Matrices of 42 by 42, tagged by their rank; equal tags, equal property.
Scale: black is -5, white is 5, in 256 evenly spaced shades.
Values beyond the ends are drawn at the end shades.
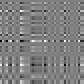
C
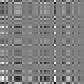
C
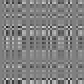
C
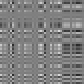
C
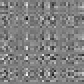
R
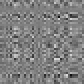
R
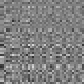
R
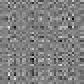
R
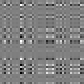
C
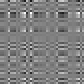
C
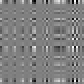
C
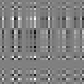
C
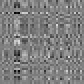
R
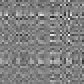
R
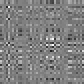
R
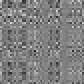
R
